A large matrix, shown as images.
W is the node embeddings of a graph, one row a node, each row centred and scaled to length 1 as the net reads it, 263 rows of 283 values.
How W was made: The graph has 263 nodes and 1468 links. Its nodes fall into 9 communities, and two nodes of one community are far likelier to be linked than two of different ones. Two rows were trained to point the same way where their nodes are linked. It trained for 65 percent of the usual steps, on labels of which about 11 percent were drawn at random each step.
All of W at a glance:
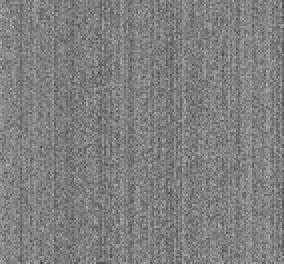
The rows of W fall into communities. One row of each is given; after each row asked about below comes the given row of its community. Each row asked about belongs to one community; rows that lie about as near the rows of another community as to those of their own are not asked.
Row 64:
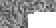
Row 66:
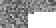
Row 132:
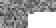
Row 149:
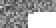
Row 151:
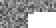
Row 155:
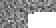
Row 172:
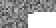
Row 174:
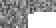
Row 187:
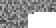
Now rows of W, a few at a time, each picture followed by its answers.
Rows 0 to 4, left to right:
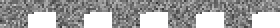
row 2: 151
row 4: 132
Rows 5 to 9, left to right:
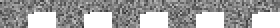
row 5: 132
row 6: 149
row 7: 187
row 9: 64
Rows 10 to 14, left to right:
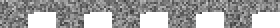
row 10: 151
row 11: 132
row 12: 149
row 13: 132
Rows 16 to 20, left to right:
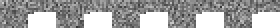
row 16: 172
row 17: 132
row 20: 149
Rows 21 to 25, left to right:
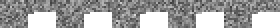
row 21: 187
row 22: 64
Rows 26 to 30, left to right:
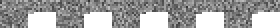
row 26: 66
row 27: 155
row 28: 149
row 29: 151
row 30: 64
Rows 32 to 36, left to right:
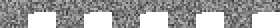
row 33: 151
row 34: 132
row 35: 151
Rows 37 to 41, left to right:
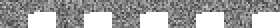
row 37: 172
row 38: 151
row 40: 155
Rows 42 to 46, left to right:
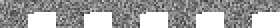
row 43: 155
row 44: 155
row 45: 172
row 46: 155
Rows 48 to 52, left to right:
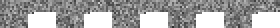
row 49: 187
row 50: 151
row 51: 66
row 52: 155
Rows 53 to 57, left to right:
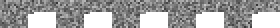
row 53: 174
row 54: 172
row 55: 66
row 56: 174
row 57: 172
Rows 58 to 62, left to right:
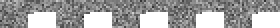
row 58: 155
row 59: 155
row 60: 174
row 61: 66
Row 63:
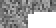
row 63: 187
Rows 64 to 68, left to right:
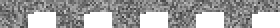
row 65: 132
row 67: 155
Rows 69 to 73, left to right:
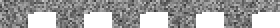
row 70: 66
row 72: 66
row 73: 132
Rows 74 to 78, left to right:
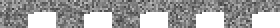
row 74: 132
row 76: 66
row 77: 187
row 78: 64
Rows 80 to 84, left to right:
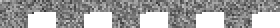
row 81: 155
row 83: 149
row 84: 155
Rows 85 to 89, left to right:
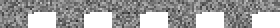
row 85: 149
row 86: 172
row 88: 187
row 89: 151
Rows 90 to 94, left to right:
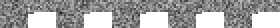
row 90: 66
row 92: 172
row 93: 149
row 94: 132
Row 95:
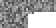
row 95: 149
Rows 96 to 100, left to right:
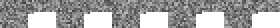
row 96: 155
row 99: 172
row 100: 132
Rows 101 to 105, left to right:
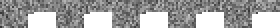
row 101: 172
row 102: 174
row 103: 172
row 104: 149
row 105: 151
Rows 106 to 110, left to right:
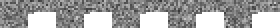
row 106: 132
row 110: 66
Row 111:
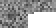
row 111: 132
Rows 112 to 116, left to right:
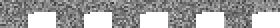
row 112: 151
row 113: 151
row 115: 172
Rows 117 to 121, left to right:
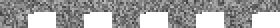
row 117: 132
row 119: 187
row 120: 187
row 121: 66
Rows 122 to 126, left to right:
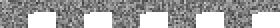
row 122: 172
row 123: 149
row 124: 132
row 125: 151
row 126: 66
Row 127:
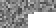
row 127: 149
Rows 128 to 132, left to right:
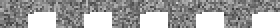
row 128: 66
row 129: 187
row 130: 151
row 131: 151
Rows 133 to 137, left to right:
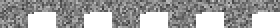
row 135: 187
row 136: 155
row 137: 66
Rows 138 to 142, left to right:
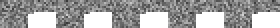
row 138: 174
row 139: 172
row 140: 151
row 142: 174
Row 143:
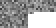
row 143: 66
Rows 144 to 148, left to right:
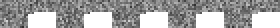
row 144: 64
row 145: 149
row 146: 132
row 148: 151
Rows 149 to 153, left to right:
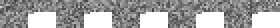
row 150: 151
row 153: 64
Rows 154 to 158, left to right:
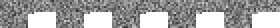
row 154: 132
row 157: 151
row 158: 174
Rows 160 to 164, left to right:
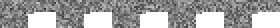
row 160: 151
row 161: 187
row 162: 155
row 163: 151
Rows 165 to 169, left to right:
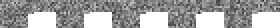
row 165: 132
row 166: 66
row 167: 151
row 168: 174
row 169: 66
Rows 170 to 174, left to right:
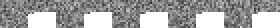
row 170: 151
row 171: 149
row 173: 172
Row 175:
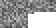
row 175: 149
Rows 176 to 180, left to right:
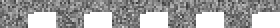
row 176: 172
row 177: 149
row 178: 187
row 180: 132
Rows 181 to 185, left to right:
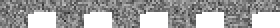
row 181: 174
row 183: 132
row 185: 151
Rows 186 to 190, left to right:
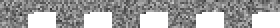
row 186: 174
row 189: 132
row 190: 172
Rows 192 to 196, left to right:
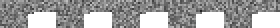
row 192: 155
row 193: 151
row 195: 132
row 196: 172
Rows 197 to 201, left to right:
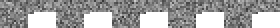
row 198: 66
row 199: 187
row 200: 172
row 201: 155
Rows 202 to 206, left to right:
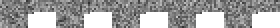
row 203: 187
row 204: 187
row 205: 172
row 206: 149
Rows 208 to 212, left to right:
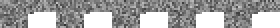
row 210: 187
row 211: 174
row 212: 64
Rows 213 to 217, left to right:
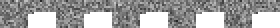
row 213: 132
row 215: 155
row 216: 64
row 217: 187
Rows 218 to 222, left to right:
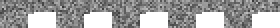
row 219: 174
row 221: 155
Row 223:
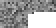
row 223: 149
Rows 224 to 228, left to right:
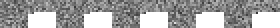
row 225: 151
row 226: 66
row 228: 66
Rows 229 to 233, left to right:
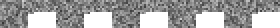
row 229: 187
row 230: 64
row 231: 66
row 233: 187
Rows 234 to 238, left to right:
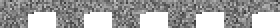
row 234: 155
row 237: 155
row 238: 149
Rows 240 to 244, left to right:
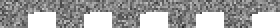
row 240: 64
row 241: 155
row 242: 132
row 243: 187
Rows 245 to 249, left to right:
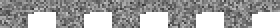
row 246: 172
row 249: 64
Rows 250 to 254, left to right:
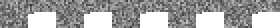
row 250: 132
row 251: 172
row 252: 151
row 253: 64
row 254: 64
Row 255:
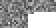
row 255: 66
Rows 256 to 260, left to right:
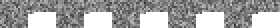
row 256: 66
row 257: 66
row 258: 187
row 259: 155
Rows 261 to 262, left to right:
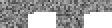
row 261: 172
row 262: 132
